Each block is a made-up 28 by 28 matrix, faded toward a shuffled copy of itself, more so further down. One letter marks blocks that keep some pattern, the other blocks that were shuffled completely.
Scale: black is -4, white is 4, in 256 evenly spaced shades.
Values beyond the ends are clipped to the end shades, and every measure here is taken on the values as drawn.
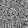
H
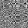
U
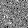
H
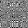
U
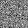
H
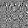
U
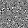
H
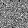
H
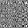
U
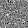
H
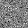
H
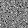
H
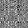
U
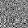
U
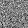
H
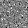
H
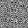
U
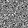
H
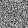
H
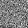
H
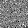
H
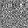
U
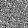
H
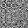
U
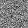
H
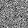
H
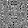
U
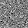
H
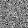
H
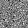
H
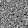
H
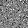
H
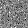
H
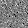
H
